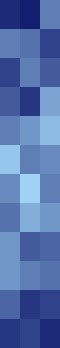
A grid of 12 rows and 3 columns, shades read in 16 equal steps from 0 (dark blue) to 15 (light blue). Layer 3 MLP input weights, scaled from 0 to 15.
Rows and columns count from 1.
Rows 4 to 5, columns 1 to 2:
5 2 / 8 10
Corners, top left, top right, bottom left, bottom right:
1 8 2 1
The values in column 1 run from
1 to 14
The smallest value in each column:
1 0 1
